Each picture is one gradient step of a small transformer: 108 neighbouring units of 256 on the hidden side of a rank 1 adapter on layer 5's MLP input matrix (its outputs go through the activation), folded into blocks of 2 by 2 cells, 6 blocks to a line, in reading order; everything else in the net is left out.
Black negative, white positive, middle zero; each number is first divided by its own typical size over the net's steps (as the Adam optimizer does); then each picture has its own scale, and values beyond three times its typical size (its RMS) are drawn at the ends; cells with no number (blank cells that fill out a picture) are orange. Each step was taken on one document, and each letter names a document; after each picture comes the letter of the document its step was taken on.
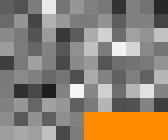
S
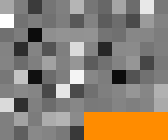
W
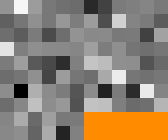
S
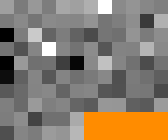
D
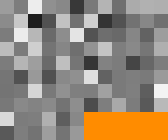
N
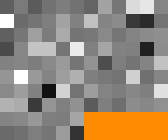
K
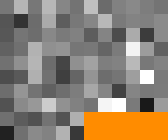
D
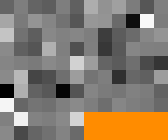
K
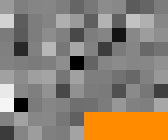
W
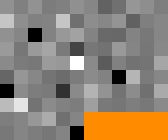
W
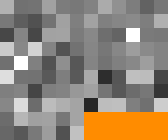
D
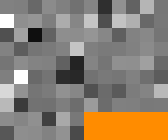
W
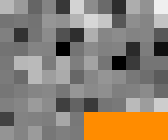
N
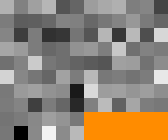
S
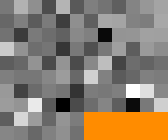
S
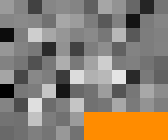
K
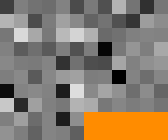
W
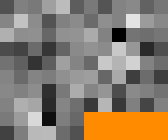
D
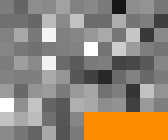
S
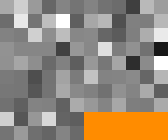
N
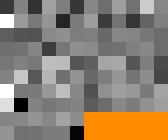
W
